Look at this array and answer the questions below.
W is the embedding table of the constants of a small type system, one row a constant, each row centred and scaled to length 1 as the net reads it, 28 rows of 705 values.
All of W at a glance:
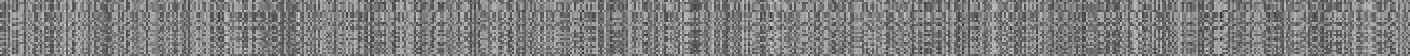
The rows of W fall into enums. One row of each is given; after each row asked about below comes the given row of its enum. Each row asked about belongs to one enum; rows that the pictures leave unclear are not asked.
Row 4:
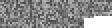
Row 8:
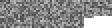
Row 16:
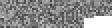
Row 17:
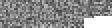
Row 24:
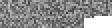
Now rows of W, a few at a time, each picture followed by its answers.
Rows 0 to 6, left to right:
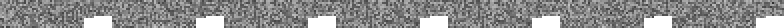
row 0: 16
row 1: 17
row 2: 4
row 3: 4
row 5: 24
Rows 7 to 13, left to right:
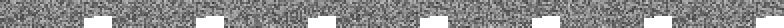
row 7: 8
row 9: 16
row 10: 8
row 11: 17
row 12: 24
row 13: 8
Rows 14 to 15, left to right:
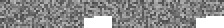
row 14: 8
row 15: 4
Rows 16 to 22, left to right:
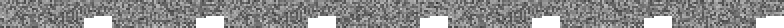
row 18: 16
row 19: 8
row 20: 16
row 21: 17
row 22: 4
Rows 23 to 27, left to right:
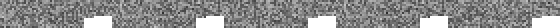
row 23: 16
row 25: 4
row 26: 24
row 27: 8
